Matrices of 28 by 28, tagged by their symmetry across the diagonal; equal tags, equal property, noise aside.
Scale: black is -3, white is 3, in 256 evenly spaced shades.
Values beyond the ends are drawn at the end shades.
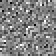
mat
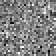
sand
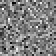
sand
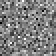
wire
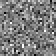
sand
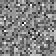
mat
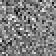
wire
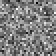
sand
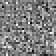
wire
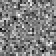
wire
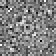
mat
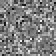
mat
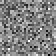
mat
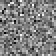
wire
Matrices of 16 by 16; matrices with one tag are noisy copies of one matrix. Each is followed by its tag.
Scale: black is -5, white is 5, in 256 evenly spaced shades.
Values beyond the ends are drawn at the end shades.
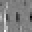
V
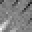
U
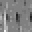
V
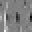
V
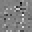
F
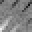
U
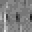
V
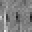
V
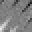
U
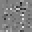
F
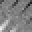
U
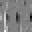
V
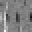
V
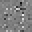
F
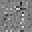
F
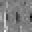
V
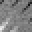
U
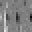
V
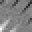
U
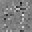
F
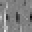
V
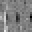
V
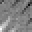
U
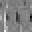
V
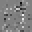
F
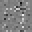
F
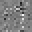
F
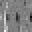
V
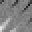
U
